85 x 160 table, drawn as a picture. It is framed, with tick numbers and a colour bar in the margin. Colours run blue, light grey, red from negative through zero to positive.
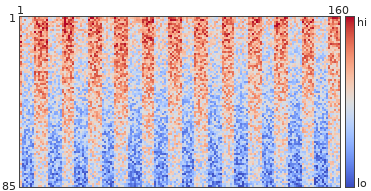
Upright stripes repeat 12 times across the table. Values rise toward the top. The halves do not mirror each other.
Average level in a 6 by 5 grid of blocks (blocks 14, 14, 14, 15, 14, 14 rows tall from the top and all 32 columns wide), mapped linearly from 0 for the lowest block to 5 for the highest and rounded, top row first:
5 5 5 4 5
4 4 4 3 4
3 3 3 3 3
2 2 2 2 2
1 1 1 1 1
0 0 0 0 0
